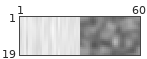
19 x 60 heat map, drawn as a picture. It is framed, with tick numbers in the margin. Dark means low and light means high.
It is made of 1 by 2 panels. Panel 1,1: very high, streaked downward, faint in contrast. Panel 1,2: middling, blotchy.
